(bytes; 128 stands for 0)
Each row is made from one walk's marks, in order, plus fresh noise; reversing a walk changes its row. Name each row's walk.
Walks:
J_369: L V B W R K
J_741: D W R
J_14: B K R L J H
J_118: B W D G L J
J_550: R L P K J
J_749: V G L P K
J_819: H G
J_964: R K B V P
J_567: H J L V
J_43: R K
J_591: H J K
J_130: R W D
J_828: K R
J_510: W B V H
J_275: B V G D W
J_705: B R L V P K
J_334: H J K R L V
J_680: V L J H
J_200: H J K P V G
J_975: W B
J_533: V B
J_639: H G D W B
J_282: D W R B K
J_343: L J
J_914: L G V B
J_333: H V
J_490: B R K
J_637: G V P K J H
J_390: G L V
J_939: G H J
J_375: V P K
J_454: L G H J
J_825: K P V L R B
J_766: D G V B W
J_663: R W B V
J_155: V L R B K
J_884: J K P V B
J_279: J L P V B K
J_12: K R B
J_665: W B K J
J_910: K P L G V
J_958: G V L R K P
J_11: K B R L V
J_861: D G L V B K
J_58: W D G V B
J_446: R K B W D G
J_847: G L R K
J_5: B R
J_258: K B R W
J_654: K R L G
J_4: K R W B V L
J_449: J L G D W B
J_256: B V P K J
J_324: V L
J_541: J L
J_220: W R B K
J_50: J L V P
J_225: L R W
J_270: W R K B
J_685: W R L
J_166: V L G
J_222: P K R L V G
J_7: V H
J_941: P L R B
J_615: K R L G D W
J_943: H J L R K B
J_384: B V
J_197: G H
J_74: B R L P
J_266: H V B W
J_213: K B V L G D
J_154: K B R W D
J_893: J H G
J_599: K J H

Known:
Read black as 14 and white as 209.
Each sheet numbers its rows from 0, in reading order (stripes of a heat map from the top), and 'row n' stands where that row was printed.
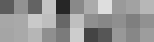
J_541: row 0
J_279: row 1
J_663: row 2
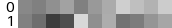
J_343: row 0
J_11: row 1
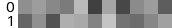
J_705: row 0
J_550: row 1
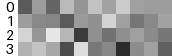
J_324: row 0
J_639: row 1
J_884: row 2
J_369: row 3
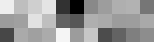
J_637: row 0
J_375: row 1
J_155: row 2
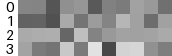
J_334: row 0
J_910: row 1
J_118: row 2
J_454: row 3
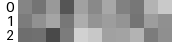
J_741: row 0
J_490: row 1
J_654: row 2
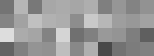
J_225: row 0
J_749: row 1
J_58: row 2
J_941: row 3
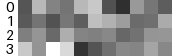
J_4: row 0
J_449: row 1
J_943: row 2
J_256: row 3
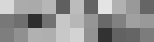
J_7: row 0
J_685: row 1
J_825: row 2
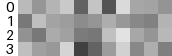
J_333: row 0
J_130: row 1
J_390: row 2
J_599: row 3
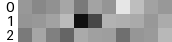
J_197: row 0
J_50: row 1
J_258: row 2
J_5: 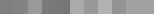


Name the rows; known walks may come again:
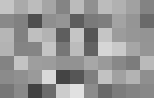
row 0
J_533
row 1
J_334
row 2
J_384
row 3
J_939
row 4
J_130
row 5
J_591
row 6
J_74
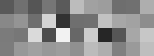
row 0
J_449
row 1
J_567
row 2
J_282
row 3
J_43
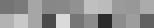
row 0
J_828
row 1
J_369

